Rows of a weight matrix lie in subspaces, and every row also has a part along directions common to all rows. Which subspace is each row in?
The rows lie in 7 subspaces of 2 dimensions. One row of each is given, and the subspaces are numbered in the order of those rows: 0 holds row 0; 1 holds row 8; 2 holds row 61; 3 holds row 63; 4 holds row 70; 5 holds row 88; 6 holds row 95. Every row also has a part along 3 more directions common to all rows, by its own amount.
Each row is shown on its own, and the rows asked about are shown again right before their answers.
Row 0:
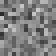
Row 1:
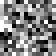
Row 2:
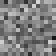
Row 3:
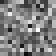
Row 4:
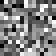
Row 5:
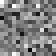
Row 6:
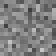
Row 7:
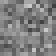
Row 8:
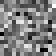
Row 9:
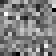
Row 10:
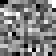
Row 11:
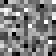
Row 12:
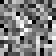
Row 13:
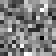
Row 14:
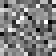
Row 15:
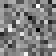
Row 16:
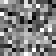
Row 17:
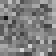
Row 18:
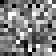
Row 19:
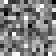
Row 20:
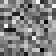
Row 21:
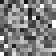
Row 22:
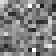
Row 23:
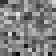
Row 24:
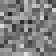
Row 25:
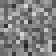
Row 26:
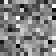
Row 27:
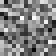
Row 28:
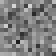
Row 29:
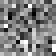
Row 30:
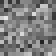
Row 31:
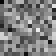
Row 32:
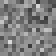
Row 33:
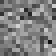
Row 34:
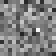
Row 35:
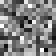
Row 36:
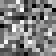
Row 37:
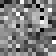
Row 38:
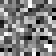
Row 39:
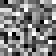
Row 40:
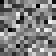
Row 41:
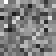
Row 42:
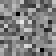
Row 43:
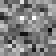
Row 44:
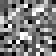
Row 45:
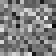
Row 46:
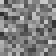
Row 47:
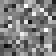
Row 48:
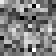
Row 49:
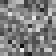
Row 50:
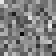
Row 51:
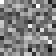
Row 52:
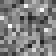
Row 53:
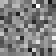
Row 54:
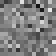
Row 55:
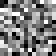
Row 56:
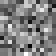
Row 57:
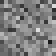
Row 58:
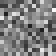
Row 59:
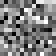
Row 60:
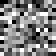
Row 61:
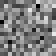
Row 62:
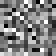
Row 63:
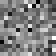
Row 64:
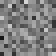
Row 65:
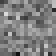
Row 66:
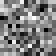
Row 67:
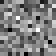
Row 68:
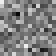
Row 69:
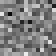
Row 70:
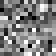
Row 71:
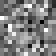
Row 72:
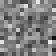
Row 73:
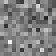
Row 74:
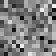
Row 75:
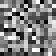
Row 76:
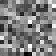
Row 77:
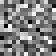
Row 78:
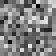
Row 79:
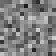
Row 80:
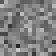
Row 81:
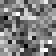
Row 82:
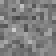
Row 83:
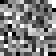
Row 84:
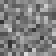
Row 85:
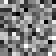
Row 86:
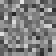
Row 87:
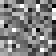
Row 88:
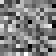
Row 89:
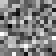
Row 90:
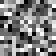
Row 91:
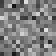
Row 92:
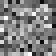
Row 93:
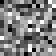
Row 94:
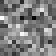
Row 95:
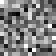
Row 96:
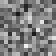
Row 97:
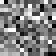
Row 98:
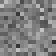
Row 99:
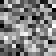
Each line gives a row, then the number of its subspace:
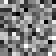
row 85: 6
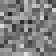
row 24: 0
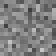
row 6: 2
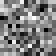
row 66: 4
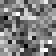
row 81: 1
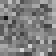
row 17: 5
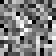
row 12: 1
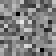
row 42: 1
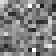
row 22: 4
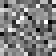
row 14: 1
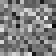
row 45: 5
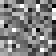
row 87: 2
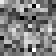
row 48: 0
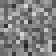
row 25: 4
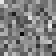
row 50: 1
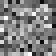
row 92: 5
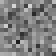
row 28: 4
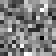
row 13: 2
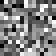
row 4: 0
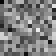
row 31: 1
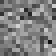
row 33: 0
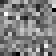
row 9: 6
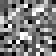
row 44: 4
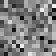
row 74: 2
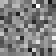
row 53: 1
